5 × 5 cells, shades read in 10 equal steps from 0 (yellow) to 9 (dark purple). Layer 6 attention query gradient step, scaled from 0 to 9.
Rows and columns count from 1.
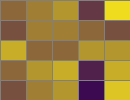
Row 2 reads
6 4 4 5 6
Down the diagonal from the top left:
5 4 5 8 1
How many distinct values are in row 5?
5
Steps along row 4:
down down up down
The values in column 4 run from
3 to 9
